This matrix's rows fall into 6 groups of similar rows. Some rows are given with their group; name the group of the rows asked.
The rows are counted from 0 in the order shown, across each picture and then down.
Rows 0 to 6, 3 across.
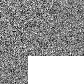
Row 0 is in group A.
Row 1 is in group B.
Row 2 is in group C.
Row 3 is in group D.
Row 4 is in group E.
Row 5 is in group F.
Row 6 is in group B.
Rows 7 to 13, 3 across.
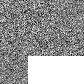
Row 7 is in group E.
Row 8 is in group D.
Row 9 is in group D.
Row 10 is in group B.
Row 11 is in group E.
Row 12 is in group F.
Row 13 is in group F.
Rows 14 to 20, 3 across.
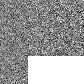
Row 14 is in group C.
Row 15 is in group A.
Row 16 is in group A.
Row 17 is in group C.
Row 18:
A
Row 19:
B
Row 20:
F
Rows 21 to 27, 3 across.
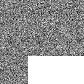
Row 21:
D
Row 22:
D
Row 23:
D
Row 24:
B
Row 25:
B
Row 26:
A
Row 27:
D
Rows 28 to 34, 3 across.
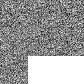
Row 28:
B
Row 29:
D
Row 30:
F
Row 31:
A
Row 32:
D
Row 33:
B
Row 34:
D
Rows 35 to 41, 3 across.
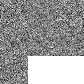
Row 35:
C
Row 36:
C
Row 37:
A
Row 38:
E
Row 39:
B
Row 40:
F
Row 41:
D
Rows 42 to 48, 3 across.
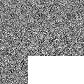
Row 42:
C
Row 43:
C
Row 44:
E
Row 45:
B
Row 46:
A
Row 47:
B
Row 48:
C
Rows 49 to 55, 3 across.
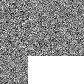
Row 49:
F
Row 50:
A
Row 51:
C
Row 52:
B
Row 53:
E
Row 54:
A
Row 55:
A
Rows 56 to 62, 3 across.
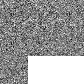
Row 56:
F
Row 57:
A
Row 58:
A
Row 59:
C
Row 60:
B
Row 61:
B
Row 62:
E
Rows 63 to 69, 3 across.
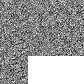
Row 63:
C
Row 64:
A
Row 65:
A
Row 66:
F
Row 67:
C
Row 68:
B
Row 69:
F
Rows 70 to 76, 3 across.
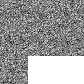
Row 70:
D
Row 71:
E
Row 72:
B
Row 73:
F
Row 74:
A
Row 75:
F
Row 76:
B
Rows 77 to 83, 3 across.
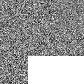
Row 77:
B
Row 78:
D
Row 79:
D
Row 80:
A
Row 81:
C
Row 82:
A
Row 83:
B
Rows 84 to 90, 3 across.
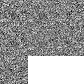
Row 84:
E
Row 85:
E
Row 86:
A
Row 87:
C
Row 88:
E
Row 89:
B
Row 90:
F
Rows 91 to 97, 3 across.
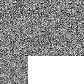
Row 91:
D
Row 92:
D
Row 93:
F
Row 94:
A
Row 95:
D
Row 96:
A
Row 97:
A
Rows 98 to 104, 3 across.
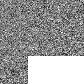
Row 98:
C
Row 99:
B
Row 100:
E
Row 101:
B
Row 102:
A
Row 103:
B
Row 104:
E
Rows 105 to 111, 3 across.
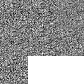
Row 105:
D
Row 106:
F
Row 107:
D
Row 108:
F
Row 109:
F
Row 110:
D
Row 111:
D
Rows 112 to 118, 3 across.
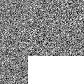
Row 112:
D
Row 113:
B
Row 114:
D
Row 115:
B
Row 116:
B
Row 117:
F
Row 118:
F
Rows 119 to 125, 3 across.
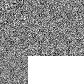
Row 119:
D
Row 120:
C
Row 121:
E
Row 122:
F
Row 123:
A
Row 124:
A
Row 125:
A
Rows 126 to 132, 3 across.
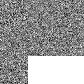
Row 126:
D
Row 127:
A
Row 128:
B
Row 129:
E
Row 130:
B
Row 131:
D
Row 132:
B
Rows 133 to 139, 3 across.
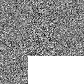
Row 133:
B
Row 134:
F
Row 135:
D
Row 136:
E
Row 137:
B
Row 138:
E
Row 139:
D
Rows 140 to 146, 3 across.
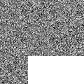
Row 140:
C
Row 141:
C
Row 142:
A
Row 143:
D
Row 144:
C
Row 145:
D
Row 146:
B
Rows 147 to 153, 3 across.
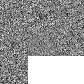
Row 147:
D
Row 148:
E
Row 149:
F
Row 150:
E
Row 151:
C
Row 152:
C
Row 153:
B
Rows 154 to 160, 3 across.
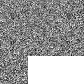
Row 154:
E
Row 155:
B
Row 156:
E
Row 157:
A
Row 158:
B
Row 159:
F
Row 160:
D
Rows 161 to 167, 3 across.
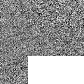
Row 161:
A
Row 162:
F
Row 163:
A
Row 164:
D
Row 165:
C
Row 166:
B
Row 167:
D
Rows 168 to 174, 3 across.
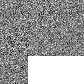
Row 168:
D
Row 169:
A
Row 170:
D
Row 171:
B
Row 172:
A
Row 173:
C
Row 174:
F
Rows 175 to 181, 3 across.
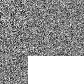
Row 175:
A
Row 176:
B
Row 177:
F
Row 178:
D
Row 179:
C
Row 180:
B
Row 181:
D
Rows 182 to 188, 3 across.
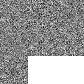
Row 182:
A
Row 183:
F
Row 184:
C
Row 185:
C
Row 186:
A
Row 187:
A
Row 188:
E
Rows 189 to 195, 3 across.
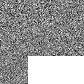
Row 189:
B
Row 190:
D
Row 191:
D
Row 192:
A
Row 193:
C
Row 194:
B
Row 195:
D
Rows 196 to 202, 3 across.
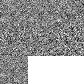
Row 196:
A
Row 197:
A
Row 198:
E
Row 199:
B
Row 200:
F
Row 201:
B
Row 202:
A
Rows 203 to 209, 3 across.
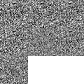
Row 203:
D
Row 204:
F
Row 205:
D
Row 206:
D
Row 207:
C
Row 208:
D
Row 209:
E
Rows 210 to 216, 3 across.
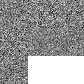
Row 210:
D
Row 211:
A
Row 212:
A
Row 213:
B
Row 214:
E
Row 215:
D
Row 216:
F
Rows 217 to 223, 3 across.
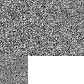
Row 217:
E
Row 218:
B
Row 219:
F
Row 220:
D
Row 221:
B
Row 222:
A
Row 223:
D
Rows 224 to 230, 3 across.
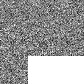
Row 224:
F
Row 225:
C
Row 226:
D
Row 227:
A
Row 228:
E
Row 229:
F
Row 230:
B
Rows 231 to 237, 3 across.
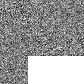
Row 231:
D
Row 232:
A
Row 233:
F
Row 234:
C
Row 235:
F
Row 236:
A
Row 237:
B
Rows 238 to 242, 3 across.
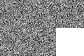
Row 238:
D
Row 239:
C
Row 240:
C
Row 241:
A
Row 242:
F
